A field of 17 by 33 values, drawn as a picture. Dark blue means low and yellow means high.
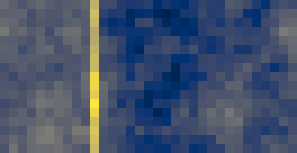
Histogram: skewed, a long tail of high values. Ninth with the highest average: bottom left. Odd lines: column 11. Grain: streaks running down.
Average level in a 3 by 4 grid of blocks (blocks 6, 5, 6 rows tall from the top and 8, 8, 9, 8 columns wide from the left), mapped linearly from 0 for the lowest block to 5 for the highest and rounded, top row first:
4 3 0 2 / 4 4 0 2 / 5 4 1 3
